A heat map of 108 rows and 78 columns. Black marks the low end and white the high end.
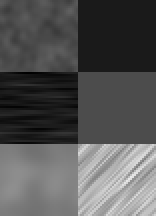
The table splits into 3 rows of 2 panels. Panel 1,1: low, blotchy, faint in contrast. Panel 1,2: very low, flat. Panel 2,1: very low, streaked across, faint in contrast. Panel 2,2: low, flat. Panel 3,1: middling, smooth, faint in contrast. Panel 3,2: high, slanting up to the right.
